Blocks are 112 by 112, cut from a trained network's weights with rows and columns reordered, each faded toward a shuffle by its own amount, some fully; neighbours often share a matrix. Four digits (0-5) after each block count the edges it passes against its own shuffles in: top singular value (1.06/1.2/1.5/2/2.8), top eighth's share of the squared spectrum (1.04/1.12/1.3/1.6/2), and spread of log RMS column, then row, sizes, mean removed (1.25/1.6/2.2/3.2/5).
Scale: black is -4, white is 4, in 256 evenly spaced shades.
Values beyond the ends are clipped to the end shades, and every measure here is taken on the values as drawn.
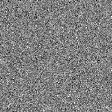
2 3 2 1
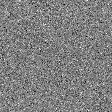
0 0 0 0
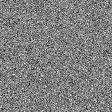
2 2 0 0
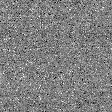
1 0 0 0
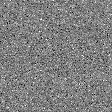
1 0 0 0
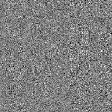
3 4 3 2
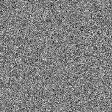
3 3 0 1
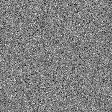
0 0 0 0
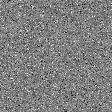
0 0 0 0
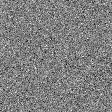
0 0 0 0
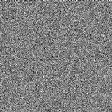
3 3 0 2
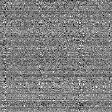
4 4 3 2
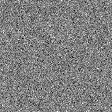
2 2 1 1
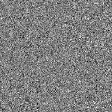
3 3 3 2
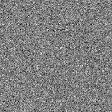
3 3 0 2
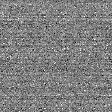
3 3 2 1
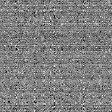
4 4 3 2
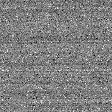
3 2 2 1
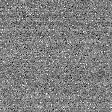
2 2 1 0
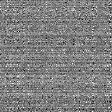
4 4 3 2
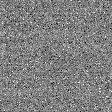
1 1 0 0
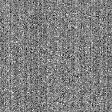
3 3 0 2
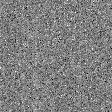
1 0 0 0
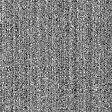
4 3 1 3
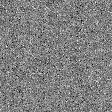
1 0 0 0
